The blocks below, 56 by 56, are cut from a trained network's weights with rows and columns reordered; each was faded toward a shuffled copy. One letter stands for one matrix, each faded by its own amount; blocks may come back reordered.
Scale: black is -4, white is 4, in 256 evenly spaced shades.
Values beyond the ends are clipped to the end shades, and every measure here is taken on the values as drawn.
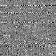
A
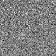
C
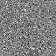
C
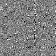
C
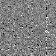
C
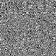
C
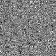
C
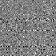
A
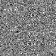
C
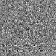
C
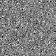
C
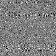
A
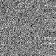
C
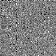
C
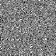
C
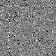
C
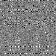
A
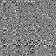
A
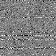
A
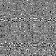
A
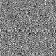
C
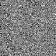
C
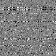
A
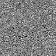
C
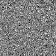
C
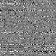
A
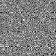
A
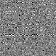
A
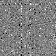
C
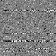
A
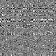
A
